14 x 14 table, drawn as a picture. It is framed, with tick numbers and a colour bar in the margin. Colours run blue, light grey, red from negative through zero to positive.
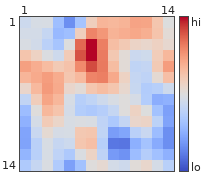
Lone odd cells: none. Ninth with the lowest average: bottom right. Grain: blotchy. Ninth with the highest average: top middle.
